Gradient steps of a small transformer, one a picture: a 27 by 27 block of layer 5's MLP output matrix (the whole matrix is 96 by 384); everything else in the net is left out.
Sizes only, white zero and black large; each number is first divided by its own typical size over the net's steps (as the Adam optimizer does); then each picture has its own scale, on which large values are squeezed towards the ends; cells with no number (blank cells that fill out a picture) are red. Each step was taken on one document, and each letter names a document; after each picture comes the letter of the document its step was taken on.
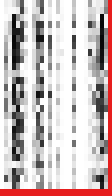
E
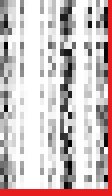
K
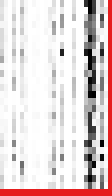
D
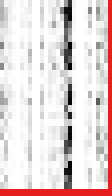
K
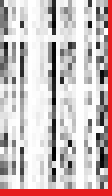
K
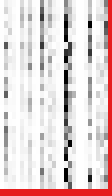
K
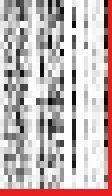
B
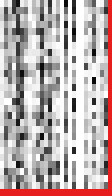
B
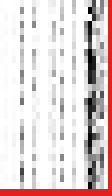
D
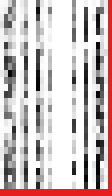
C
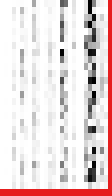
D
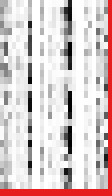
K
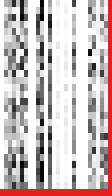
E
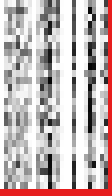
B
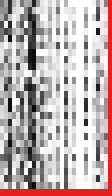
C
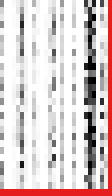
D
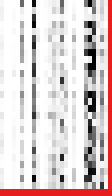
D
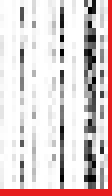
D
